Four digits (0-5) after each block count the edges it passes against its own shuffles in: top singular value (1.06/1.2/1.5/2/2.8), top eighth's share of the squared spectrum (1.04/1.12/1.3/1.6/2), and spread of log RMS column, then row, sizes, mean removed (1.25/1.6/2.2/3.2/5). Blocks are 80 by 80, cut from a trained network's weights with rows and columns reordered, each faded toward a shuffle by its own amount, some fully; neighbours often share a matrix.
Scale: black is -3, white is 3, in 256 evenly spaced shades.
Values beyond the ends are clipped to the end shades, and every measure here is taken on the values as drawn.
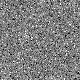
0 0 0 0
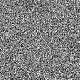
3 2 0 0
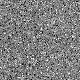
0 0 0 0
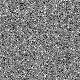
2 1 0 0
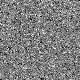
0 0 0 0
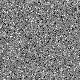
0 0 0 0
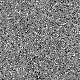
0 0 0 0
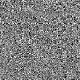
3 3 2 2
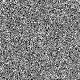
2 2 0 0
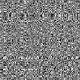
4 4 3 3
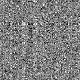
3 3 0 2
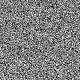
2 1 0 0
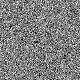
1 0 0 0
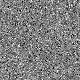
1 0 0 0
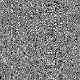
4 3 2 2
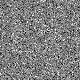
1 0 0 0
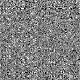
3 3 0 2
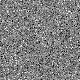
2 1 0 0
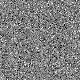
1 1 0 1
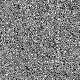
2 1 0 0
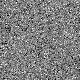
1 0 0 0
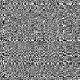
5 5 2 3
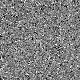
2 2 0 0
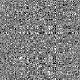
4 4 3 3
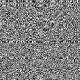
4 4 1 3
